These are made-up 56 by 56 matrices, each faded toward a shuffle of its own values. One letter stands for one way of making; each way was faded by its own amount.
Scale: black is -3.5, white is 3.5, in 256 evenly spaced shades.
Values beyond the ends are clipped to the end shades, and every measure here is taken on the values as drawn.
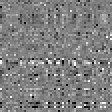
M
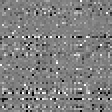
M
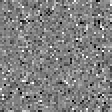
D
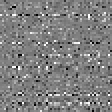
M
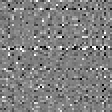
M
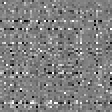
M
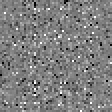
D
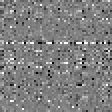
M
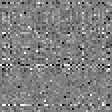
M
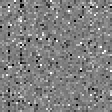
D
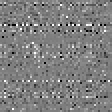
M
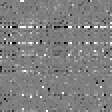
M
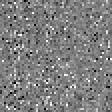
D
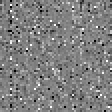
D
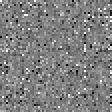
D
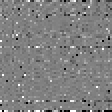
M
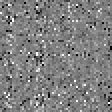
D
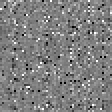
D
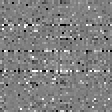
M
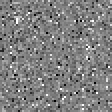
D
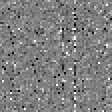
D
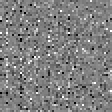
D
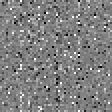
D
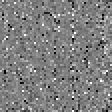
D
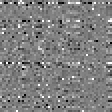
M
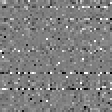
M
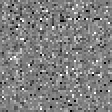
D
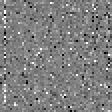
D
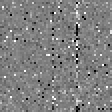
D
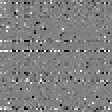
M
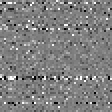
M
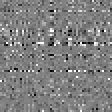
M
